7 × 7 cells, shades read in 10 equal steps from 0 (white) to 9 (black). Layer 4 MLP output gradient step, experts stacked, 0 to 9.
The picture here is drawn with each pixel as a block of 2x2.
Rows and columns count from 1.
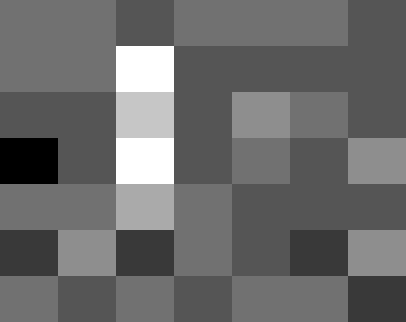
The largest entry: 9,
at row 4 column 1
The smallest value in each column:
5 4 0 5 4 5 4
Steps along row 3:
same down up down up up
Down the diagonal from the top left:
5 5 2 6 6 7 7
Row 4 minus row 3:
3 0 -2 0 1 1 -2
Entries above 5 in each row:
2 4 4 4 3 4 3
